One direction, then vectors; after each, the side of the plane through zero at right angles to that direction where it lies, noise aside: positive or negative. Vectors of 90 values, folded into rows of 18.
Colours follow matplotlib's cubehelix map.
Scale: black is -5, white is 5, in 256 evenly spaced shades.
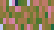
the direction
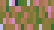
positive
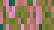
negative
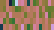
negative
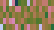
positive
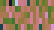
negative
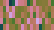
negative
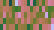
negative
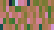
negative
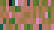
negative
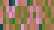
negative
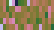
positive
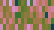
positive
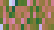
positive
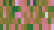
negative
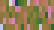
positive
